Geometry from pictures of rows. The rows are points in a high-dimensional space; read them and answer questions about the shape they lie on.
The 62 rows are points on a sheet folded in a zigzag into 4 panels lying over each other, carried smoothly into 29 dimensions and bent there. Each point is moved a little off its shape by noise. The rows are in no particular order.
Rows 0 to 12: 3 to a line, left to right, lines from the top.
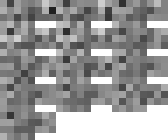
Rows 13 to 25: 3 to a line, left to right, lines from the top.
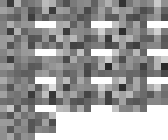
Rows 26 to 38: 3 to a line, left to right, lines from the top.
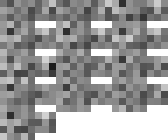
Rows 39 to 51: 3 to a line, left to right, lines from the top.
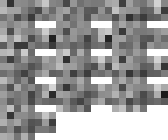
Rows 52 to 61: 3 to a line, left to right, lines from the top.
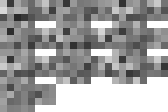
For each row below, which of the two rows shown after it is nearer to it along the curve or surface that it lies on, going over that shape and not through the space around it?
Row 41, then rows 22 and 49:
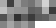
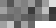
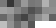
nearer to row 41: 22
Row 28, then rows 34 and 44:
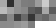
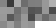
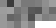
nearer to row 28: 34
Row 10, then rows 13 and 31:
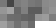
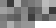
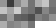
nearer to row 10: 31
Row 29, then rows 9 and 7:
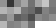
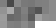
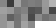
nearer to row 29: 9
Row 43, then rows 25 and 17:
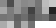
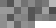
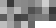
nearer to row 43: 17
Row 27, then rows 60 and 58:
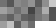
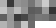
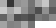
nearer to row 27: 60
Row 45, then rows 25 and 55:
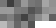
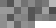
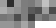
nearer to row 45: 25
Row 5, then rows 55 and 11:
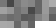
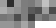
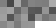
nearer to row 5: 11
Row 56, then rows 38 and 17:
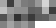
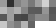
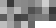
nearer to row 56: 17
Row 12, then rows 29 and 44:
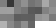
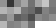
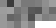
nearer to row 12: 29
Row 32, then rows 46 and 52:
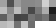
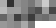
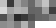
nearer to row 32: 52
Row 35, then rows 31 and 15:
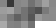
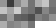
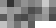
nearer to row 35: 31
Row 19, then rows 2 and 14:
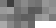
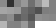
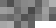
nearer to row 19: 2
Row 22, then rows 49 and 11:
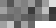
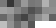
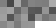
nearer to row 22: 11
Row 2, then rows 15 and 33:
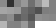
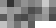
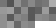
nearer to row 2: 15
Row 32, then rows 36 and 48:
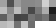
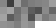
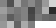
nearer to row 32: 48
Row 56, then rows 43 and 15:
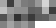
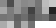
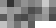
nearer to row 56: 43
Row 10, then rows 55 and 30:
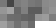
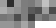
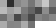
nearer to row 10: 30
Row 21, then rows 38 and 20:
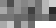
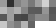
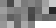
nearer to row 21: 20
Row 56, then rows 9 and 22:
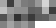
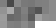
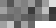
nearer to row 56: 22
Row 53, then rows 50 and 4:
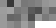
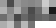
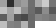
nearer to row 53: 4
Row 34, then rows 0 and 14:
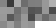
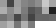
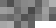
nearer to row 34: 14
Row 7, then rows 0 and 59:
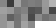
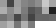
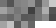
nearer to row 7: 59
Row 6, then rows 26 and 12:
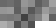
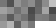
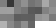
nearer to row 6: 12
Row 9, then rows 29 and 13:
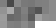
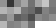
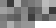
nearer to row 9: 29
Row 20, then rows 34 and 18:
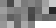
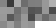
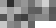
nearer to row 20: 34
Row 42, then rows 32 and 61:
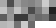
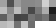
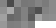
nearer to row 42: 32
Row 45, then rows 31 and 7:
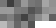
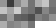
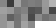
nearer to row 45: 31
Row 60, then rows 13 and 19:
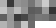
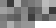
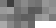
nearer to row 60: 13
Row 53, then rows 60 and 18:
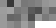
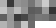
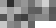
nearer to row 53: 18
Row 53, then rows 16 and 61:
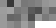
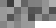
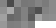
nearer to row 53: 16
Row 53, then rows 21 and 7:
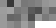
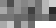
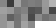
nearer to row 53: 7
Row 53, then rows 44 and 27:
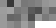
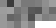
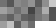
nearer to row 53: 44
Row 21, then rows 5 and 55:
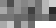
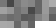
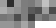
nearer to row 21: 55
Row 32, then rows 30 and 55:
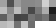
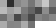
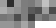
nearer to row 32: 55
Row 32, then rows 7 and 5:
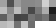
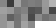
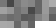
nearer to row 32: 7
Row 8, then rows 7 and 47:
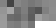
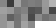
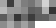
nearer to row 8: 7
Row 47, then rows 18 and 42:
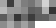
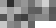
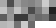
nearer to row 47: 42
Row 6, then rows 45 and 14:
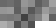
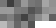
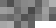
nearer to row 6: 45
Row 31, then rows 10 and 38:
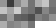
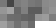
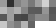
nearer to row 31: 38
